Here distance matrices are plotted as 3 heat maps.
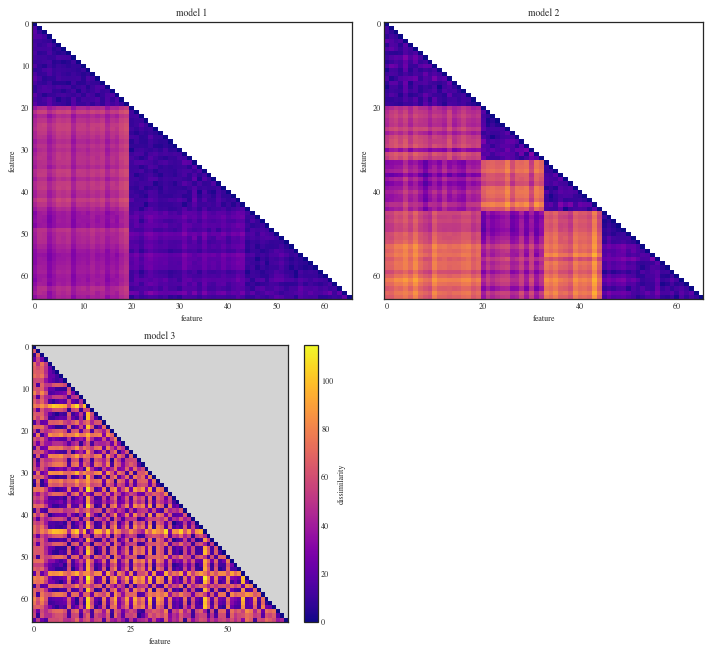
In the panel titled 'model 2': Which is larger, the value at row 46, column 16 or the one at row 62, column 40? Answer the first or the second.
the second
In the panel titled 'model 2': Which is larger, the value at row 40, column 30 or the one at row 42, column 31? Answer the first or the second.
the second
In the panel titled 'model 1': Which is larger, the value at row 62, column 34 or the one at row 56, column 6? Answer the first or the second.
the second
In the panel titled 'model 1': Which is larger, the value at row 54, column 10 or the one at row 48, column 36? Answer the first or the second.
the first
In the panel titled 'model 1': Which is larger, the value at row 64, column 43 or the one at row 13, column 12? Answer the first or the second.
the first
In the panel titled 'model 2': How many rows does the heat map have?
66
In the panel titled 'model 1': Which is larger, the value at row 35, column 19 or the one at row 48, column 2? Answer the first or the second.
the first
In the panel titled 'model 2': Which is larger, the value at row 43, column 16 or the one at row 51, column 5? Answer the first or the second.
the second
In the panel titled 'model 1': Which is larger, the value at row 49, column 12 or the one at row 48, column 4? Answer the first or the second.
the first
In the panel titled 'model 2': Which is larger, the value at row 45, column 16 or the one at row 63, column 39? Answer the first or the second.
the second
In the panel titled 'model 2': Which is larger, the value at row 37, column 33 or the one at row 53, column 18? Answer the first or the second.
the second
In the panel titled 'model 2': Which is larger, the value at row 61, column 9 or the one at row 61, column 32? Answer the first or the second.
the first
